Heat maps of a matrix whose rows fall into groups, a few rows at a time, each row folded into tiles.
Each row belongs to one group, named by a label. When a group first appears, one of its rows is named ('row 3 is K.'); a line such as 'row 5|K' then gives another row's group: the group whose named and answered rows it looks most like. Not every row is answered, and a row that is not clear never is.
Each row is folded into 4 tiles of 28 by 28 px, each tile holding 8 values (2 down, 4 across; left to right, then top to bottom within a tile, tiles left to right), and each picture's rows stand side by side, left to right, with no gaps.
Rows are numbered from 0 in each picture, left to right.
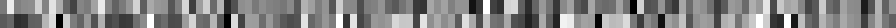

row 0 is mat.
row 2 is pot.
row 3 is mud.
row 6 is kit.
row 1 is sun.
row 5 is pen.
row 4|mud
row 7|mud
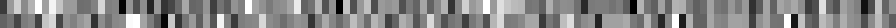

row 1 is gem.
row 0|mat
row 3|kit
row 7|mud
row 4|mat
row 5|pen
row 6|mud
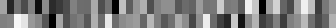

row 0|gem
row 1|kit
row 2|pot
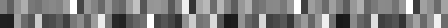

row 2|sun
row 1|sun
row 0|sun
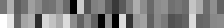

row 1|pot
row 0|pen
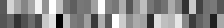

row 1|pen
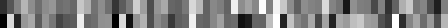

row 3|gem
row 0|pot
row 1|pot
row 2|mat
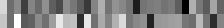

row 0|mud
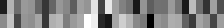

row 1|pen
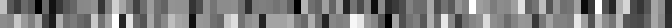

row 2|pen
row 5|mud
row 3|gem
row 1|mud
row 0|gem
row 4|sun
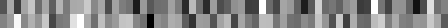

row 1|pen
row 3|mud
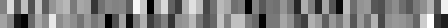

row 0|mat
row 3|kit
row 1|pot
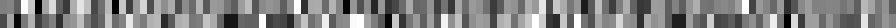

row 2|sun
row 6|sun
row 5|mud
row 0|pot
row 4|kit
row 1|kit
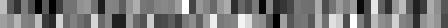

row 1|sun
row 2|gem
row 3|mud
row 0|gem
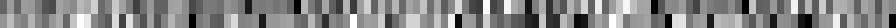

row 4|mud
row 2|pen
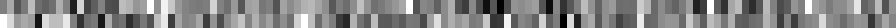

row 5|pot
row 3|sun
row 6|mud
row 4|gem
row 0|pen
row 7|sun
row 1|mat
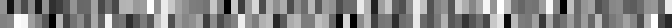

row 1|mat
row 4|mat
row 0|gem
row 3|pot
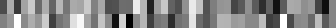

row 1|pot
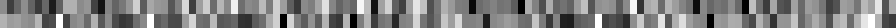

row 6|pen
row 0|gem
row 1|sun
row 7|kit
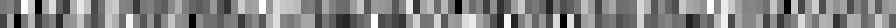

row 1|mud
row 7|kit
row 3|sun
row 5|pot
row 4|gem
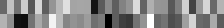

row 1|sun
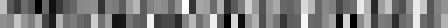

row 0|gem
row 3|pot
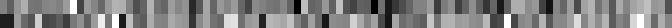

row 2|pen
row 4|gem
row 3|gem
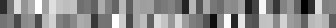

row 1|pen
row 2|mud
